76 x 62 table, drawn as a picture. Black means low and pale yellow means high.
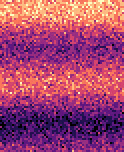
Values rise toward the top. Stripes running across repeat 2 times from top to bottom. No row or column stands out.
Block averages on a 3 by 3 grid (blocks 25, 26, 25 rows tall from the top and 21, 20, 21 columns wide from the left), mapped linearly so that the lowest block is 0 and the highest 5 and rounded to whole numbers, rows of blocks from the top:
5 5 5 | 4 4 4 | 0 0 0
